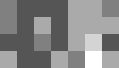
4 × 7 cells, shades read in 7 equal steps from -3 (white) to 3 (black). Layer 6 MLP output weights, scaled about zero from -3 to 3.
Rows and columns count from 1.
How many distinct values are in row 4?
4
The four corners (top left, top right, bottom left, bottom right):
0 0 -1 -1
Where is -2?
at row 3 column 6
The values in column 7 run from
-1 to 1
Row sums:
1 -2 1 -4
